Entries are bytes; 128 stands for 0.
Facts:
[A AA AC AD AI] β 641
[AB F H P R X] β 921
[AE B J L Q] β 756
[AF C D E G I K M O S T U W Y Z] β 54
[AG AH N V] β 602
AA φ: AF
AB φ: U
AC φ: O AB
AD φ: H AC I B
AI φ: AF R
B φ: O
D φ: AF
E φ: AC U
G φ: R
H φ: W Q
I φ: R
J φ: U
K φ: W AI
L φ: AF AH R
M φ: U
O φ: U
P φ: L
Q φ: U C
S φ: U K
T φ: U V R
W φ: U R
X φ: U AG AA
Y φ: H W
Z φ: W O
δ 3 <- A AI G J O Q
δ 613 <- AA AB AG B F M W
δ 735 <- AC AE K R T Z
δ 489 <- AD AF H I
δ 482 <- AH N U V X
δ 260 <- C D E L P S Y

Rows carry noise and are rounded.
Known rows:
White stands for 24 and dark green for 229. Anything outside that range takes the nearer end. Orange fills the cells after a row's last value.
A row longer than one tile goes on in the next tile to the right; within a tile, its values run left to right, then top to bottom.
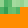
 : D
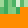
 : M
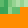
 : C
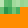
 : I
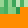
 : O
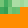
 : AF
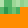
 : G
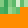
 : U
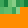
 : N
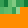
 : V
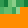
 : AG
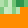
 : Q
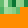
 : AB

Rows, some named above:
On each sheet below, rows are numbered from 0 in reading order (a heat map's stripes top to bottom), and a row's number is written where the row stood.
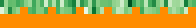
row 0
AD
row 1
M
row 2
H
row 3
AI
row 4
B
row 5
X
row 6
L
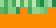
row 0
O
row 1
X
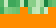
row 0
P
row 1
AE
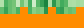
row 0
T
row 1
H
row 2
AF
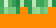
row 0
H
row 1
F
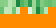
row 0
AE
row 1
AA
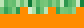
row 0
W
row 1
A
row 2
R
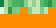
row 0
AC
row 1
J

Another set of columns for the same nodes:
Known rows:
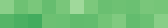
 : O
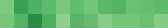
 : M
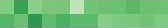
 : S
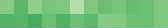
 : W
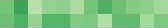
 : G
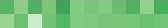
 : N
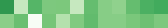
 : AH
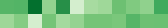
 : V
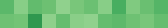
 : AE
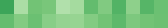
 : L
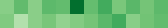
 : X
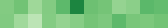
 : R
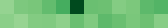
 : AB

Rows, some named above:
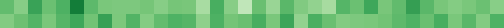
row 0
AC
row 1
D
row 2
A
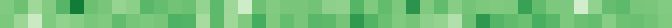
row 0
R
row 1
AF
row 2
C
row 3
T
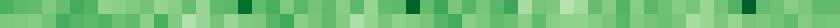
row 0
AI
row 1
X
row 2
X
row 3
L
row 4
F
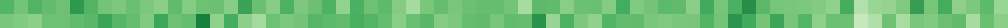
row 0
AA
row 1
Q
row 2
U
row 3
B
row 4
AD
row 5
P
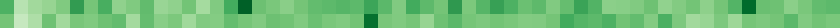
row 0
P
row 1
H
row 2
J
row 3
AI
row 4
F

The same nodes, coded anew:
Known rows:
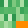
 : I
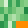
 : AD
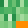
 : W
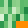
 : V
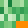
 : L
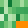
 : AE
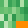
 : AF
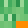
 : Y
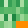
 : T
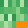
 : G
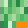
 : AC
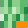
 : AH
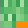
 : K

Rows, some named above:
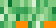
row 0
AE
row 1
AA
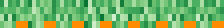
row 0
T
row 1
P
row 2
D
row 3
AB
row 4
AE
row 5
B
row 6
C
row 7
C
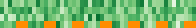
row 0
L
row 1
B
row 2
F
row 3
U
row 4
H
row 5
R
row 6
AI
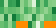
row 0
O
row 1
A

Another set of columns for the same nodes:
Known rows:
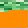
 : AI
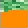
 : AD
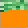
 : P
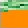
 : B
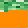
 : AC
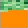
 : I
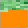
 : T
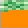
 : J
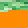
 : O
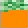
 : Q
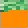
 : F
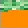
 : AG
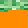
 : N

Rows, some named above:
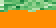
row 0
AB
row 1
U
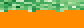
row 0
AC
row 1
A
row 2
AF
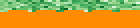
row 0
U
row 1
AD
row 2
R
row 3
AD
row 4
AE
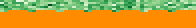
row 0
AA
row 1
B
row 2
C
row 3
X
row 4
H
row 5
D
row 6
L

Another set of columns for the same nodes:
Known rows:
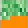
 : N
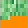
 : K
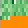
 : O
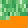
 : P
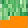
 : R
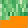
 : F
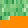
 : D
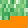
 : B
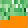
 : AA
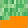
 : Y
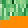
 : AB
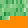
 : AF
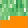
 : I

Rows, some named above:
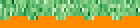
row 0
AB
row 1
L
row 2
AI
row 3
C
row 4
AD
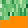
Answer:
X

